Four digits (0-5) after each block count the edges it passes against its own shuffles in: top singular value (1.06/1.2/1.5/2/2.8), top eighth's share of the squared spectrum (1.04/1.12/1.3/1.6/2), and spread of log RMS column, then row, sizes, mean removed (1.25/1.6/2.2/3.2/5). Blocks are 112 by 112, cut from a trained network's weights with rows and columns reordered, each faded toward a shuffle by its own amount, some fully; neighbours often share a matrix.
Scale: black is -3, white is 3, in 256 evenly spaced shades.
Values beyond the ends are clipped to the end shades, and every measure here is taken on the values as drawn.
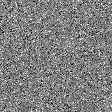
0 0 0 0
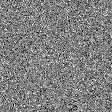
0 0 0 0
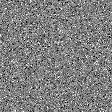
0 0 0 0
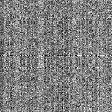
4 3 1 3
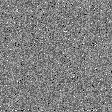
1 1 0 1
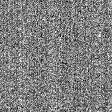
3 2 0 0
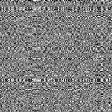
5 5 2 4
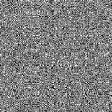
4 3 1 3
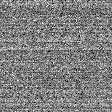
3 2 1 0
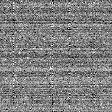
4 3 2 1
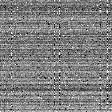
5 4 3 3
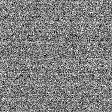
2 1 0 0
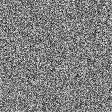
0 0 0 0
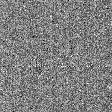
2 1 0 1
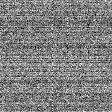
4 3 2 2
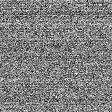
3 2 0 0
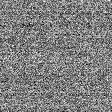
2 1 0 0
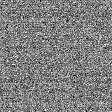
2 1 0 0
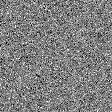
1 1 0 0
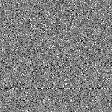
4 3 0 2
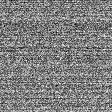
4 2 0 1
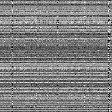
5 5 3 4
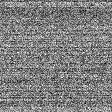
4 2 0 1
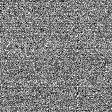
2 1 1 0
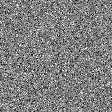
2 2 0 0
